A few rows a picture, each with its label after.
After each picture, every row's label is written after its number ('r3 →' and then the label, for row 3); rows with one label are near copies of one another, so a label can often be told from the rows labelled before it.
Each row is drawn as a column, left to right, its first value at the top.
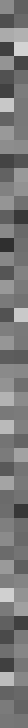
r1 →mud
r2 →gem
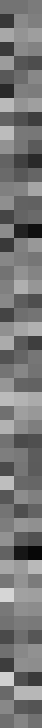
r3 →mud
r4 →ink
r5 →ink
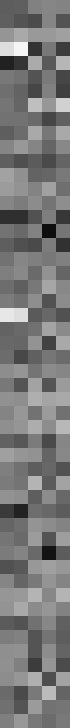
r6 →gem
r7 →gem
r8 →mud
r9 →ink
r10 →mud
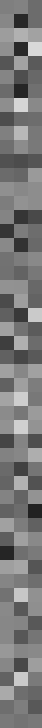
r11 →ink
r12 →mud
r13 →gem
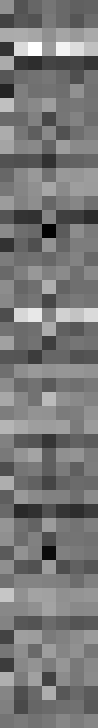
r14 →mud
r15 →gem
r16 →gem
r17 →ink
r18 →gem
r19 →gem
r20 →gem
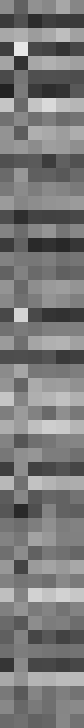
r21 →mud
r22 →gem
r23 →mud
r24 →mud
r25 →mud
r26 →mud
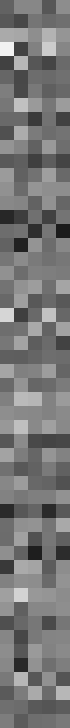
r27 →gem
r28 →mud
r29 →ink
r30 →gem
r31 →ink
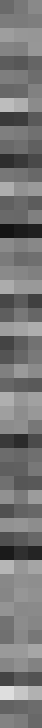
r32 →ink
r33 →ink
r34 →ink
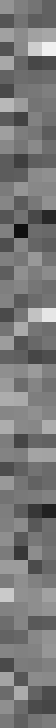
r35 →mud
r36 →ink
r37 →gem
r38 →gem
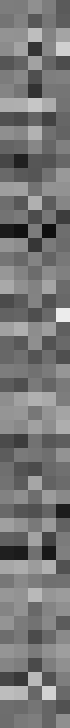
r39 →ink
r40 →ink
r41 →mud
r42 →ink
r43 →gem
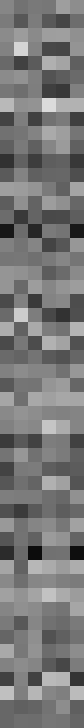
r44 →ink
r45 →gem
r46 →ink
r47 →mud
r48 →mud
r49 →ink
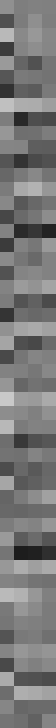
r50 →mud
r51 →ink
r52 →ink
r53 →ink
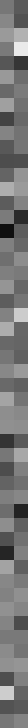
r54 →ink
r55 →gem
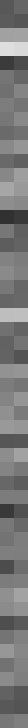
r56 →gem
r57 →gem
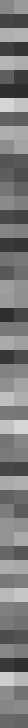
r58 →mud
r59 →mud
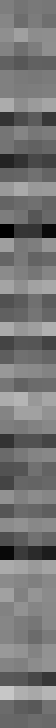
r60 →ink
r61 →ink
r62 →ink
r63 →ink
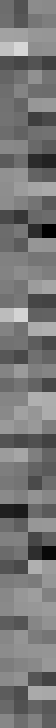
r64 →gem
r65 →gem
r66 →ink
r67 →ink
